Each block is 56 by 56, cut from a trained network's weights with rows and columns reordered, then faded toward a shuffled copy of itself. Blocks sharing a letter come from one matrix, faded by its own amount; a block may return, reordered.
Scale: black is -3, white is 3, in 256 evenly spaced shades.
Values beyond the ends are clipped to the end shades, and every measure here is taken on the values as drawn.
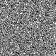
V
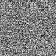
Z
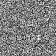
Z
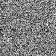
Z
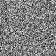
Z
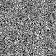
V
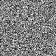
Z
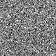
V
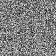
Z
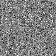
V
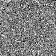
V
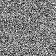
Z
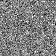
V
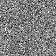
V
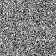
V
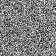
V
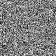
Z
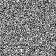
Z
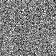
V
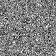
V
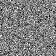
V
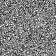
V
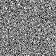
V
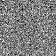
V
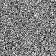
Z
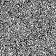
V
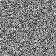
Z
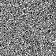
V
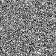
Z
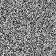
Z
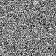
Z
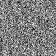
Z
